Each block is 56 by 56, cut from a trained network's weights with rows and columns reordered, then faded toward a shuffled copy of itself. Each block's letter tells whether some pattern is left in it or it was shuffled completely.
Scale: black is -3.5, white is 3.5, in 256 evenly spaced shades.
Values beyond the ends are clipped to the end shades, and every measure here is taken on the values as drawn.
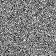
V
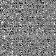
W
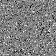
V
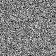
V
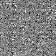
W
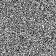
V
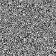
W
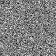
W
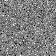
V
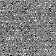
W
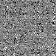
W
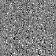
W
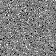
V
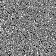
V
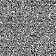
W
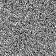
V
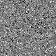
V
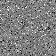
V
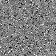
V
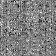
W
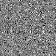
W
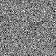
W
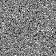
V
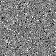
V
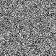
W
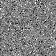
V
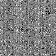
W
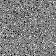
V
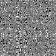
W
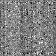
W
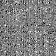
W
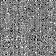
W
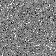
V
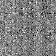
W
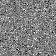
V
